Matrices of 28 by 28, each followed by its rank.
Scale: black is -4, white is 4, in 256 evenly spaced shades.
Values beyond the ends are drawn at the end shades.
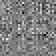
five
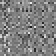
five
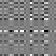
one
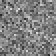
full rank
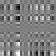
one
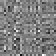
five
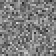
full rank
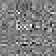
five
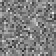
full rank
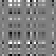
one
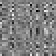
three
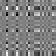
one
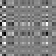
one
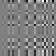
one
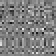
three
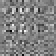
three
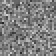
full rank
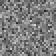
full rank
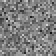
full rank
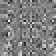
five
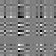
one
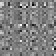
three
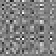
three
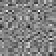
five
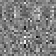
five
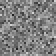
full rank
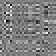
three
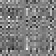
three
